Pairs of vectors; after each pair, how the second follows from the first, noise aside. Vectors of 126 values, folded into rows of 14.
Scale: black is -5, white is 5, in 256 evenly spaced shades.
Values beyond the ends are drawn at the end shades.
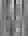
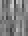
copied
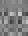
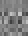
copied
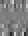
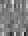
copied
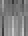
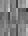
wrapped around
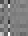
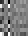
scaled up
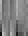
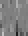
partly zeroed
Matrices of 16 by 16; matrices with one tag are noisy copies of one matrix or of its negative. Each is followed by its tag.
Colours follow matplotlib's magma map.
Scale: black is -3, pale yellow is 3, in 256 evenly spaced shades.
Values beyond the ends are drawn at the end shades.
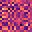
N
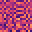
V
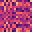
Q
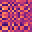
N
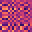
N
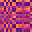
Q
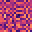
V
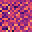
N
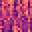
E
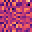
Q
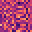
V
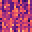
E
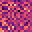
N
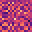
N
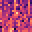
E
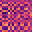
N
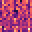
E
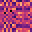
Q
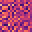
N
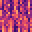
E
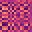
N
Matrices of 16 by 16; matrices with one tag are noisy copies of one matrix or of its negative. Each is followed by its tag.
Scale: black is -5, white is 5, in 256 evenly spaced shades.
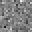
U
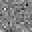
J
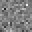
J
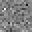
J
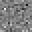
J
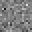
J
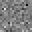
J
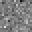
U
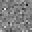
J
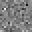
J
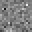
J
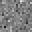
U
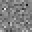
J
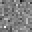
U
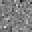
U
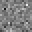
J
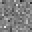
U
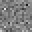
J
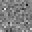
J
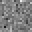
U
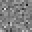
J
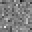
U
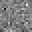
J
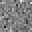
U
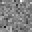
U
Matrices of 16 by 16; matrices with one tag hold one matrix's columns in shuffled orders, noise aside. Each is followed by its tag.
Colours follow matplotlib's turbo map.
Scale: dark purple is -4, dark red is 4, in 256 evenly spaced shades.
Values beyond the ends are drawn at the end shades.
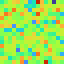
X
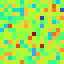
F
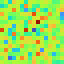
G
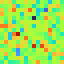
F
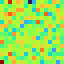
X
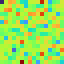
X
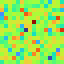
G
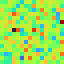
G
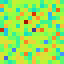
G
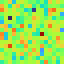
F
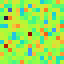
F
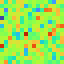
F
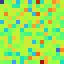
X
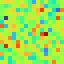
F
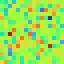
F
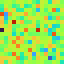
G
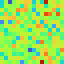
X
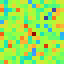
F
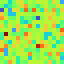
F
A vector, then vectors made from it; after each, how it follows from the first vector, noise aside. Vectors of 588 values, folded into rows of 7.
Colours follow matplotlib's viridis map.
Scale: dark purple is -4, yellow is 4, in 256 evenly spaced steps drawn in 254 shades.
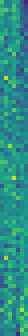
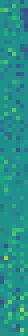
partly zeroed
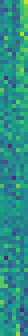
negated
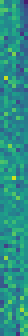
copied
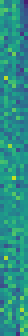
copied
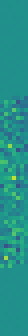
partly zeroed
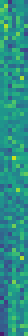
reversed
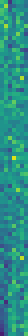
reversed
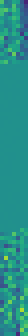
partly zeroed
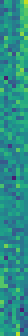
negated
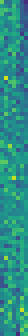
copied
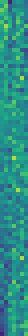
reversed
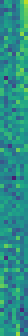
negated
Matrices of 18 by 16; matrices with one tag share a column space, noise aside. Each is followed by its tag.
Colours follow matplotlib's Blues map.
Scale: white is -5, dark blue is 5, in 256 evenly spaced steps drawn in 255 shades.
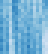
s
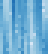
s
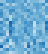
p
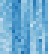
s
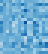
p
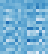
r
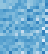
r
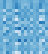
r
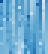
s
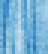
s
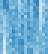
s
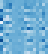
r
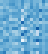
r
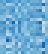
p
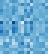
p
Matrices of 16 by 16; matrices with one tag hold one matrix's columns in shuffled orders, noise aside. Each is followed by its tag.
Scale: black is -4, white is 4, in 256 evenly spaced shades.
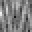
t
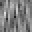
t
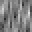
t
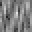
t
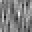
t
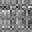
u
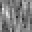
t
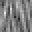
t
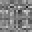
u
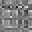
u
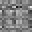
u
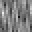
t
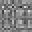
u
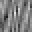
t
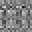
u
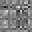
u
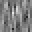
t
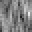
t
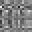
u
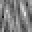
t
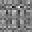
u
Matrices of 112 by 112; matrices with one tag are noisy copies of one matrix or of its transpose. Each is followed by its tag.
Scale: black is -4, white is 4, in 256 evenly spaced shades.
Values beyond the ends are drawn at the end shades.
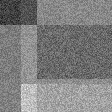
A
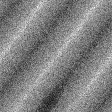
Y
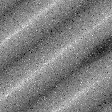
Y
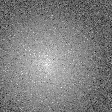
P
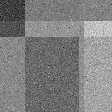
A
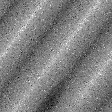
Y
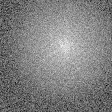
P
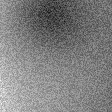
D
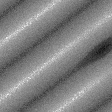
Y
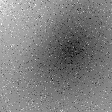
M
